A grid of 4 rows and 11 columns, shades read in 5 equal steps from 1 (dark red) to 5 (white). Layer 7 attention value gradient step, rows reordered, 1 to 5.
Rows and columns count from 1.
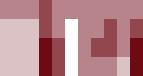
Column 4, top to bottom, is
2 2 1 1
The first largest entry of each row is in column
1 6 6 6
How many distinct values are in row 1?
2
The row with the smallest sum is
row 3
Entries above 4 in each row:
0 1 1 1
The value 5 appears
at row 2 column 6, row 3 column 6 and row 4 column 6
